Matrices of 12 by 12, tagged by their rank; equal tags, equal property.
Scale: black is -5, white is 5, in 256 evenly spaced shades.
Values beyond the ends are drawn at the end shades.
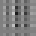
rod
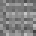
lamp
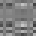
rod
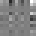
rod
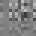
lamp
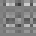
rod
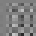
rod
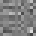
lamp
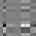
rod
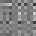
lamp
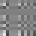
rod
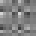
rod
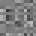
lamp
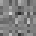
lamp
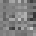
lamp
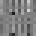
lamp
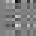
rod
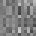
lamp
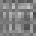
lamp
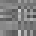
lamp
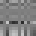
rod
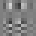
rod
